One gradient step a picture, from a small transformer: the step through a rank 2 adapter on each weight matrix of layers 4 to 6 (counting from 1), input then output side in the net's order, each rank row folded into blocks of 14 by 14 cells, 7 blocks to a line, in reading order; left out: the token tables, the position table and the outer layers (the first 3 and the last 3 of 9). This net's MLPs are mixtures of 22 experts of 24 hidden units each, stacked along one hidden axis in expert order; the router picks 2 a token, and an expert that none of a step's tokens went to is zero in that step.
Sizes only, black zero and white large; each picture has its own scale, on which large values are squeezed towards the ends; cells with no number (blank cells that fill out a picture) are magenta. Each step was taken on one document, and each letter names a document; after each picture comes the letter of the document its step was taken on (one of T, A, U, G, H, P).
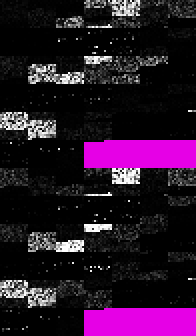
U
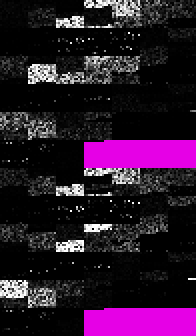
U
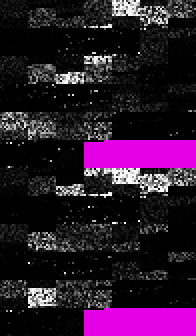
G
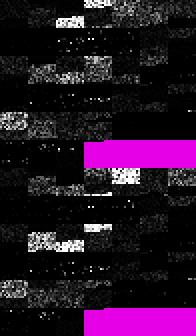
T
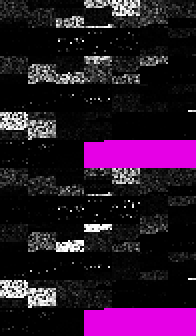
U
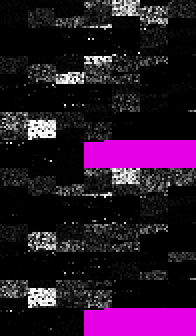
G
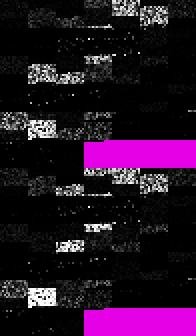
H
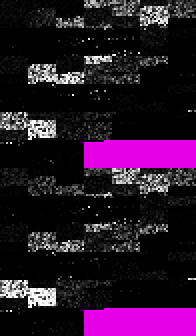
H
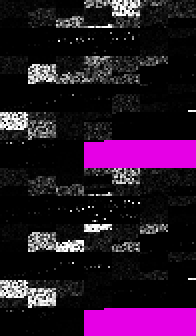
U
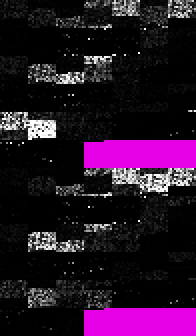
G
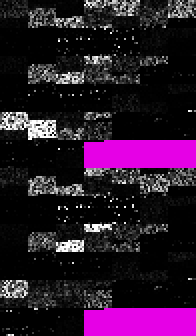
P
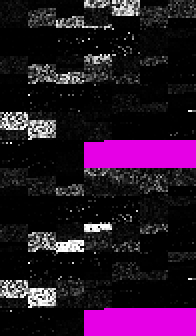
H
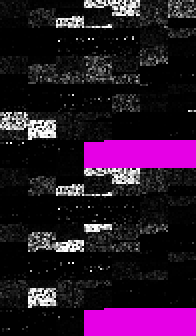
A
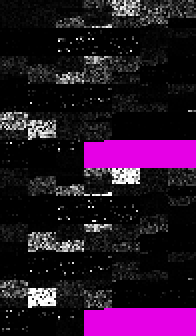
T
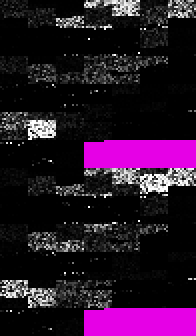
G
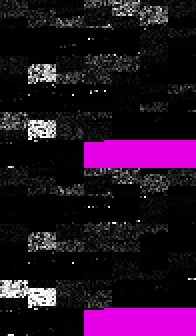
P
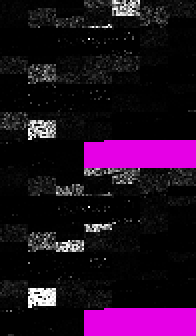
H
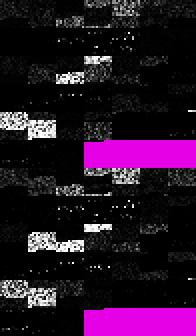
U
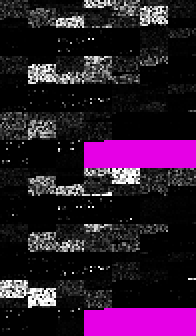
T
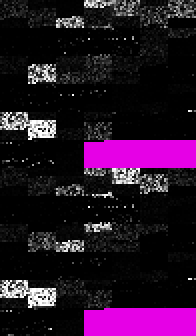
H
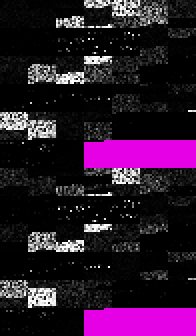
U
